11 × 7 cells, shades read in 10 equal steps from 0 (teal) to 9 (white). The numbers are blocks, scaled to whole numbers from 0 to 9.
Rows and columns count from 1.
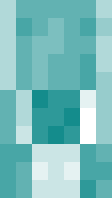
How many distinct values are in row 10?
4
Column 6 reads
3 2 3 2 2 8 9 9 2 2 1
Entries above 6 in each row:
0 0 0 0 0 1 1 2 3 3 3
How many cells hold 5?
5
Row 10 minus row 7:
-1 -3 7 6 8 -7 -3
